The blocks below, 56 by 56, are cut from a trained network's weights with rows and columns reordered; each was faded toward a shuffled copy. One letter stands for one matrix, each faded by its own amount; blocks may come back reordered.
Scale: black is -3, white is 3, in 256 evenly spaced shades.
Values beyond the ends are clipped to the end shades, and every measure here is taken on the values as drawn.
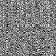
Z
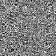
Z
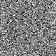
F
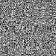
Z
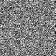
Z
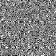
F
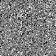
F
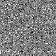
F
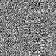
Z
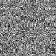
Z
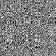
Z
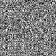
Z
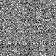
F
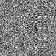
Z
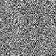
Z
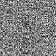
Z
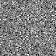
F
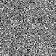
F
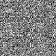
Z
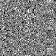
F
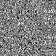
F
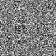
Z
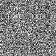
Z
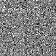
F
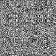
Z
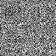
Z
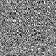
Z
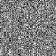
Z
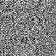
Z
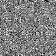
F
